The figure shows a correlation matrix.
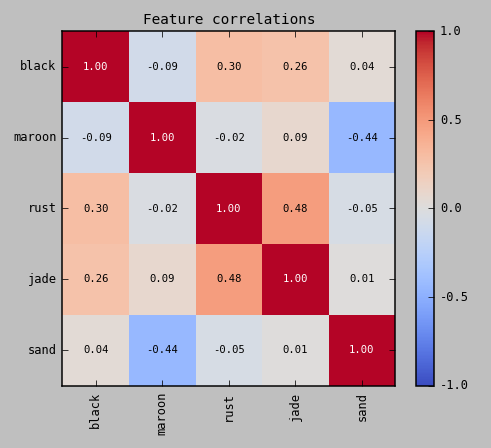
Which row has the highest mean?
jade
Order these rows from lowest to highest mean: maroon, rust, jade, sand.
maroon, sand, rust, jade
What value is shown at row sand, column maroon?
-0.44
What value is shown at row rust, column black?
0.30
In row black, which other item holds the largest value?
rust
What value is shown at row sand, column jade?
0.01
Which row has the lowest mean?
maroon
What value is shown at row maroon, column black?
-0.09
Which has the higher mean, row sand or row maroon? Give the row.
sand
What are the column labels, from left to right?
black, maroon, rust, jade, sand
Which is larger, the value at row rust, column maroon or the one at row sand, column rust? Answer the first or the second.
the first
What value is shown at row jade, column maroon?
0.09
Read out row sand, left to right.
0.04 -0.44 -0.05 0.01 1.00
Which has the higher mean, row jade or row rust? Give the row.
jade
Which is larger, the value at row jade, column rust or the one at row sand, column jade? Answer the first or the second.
the first
